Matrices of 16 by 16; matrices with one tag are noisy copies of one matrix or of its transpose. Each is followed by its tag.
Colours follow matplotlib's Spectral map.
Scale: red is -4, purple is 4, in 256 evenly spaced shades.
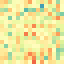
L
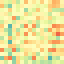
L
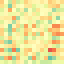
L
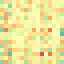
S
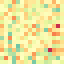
L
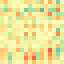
L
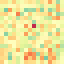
L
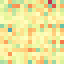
S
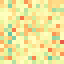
L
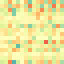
S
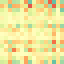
S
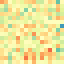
L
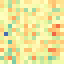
L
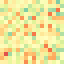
L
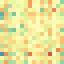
S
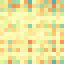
S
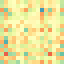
S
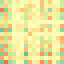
S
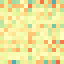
S
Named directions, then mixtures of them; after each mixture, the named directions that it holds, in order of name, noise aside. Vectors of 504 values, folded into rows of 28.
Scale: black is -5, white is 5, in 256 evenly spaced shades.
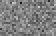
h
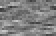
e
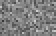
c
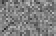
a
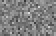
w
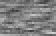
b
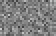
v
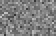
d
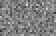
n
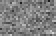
b, h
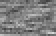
b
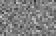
c, d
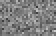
a, c, n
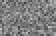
v, w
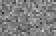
c, h, w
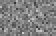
c, v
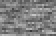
b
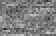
b, e, n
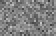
a, h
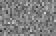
n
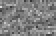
c, e, w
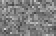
a, e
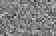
d, h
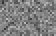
a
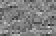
e, w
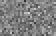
w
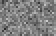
a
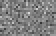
n, w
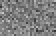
c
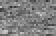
e, v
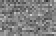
a, b, v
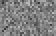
a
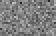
h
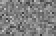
a, d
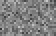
v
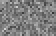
a
